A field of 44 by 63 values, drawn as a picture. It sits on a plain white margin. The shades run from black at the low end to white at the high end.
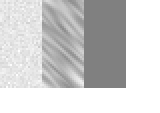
The table splits into one row of 3 panels. Panel 1,1: very high, fine-grained, faint in contrast. Panel 1,2: high, slanting down to the right. Panel 1,3: middling, flat.
